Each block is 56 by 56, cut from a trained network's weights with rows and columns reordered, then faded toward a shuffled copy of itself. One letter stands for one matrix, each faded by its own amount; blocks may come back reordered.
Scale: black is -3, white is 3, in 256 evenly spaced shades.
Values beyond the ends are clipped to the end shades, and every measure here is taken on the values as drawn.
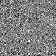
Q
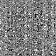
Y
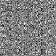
Q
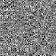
Q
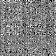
Y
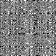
Y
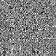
Q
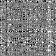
Y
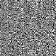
Q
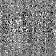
Y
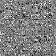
Q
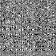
Y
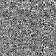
Q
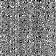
Y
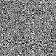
Q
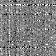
Y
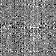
Y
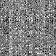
Y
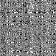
Y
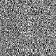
Q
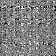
Y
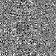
Q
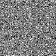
Q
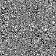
Q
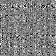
Y
